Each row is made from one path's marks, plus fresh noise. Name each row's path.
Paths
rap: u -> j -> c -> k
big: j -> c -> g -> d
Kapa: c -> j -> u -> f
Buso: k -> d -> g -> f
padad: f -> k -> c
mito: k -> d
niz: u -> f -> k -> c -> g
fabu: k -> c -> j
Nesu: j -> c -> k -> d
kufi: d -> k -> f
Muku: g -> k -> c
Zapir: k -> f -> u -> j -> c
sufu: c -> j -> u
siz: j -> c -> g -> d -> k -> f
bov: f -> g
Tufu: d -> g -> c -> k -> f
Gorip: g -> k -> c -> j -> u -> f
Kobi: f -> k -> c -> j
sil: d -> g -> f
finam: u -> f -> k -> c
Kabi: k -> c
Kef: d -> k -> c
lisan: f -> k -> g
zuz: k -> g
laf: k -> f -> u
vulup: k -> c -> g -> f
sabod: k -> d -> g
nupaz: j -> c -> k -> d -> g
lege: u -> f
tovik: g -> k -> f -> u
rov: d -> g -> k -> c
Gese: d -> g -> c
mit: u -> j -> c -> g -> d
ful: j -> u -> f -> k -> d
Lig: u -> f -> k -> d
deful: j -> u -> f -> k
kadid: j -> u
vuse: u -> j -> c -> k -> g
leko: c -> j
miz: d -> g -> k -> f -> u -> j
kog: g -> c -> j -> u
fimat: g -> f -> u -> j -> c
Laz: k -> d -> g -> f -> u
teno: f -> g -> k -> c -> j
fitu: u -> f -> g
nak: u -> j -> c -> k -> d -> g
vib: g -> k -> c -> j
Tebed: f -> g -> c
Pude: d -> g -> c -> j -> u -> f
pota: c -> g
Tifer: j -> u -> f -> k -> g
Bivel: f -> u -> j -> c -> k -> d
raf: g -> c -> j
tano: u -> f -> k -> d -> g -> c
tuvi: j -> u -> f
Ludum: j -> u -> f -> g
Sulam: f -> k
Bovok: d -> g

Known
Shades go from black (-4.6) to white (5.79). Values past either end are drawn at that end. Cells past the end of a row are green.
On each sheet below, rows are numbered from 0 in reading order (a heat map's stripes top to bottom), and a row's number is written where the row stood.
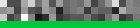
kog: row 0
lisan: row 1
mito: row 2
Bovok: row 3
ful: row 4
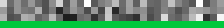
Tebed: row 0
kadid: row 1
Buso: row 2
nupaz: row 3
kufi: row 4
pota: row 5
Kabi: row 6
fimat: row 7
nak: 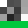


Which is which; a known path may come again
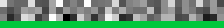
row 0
Muku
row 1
kog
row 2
Tifer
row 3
vib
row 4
Ludum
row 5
kadid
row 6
Tebed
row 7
lisan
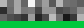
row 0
kufi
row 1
vulup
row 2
zuz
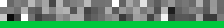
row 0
Gorip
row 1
Sulam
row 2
leko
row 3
Kef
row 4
siz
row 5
rap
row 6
mito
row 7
bov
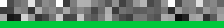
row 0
tano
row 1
ful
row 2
Pude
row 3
Kabi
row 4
Bovok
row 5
Gese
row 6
miz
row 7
deful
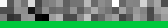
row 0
Tufu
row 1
Laz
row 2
lege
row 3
tuvi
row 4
Bivel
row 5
padad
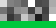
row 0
finam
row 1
nak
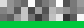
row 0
fabu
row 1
nupaz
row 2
fimat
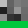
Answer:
Lig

